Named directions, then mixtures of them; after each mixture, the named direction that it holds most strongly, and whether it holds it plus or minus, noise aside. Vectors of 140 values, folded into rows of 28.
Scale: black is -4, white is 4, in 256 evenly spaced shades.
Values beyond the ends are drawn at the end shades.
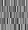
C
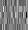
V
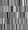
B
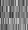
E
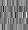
V, minus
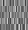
C, minus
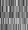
E, plus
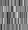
B, plus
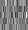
V, minus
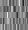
B, minus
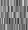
E, minus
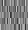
C, plus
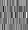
V, minus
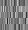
V, plus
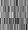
E, minus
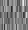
B, plus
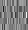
V, minus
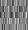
V, minus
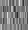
B, minus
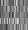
E, plus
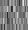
B, plus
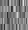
B, plus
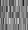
E, plus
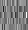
V, minus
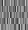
C, plus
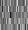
C, plus
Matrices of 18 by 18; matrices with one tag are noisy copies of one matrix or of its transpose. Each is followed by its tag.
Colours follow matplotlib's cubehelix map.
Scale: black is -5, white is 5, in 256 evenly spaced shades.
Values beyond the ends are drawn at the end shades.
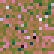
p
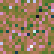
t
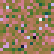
p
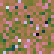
p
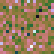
t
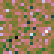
t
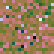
p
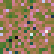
t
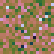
p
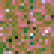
t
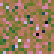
p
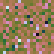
p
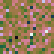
t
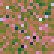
p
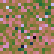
p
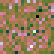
t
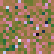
p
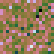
t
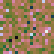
t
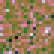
t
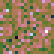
t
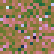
p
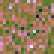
t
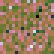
t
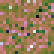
t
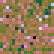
p
